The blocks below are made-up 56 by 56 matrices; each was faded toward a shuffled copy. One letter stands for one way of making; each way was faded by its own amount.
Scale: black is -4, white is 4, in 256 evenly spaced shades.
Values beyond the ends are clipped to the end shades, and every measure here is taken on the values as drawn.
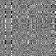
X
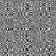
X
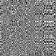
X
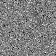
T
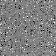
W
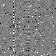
W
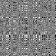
X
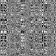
X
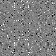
W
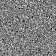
T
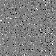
W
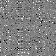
W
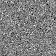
T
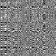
X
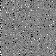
W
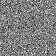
T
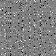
W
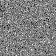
T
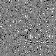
W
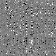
W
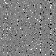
W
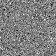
T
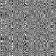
X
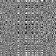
X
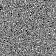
T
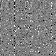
W
